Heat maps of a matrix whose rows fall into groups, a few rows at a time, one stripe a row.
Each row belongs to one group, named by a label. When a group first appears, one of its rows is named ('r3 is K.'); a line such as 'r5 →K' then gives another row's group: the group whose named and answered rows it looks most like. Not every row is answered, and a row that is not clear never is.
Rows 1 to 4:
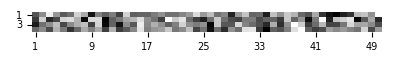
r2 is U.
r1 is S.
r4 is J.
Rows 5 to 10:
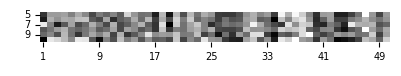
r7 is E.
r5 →S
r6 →S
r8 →S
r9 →J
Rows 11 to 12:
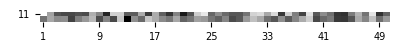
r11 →E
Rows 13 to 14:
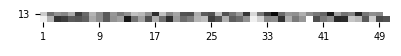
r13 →J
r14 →E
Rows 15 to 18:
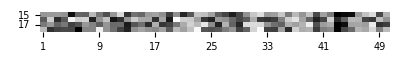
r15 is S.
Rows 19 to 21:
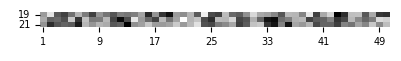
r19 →E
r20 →U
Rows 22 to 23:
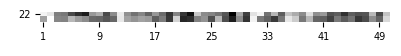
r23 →J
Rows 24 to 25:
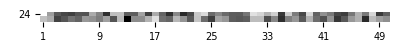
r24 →E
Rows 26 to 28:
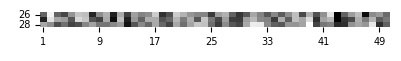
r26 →U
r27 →S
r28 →E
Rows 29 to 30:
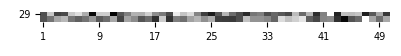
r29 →U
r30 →S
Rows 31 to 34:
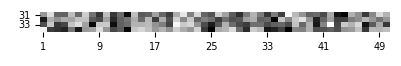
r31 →U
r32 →S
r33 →U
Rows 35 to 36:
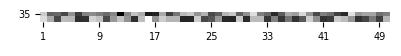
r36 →J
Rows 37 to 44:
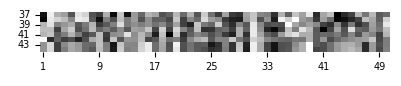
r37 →S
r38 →S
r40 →J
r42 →E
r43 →J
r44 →J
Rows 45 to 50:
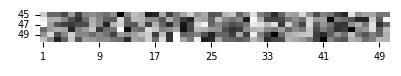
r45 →E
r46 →J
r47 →E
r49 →J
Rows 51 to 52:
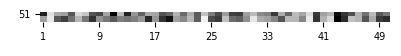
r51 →S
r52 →E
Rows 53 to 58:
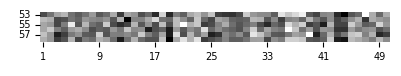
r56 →E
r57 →E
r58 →U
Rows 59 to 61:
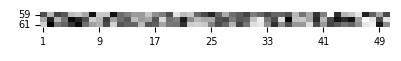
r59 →U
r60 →S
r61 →E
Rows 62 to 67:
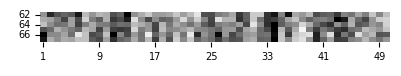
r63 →U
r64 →J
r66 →S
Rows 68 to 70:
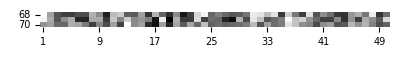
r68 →E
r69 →J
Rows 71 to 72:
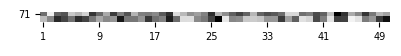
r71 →U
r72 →E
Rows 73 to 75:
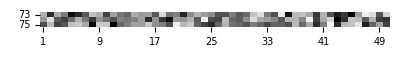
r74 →E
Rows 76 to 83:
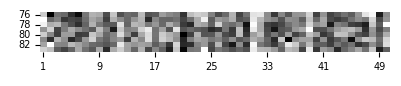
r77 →E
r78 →J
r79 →J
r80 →J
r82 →J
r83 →E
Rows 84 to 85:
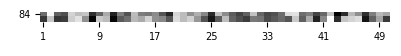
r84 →U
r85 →U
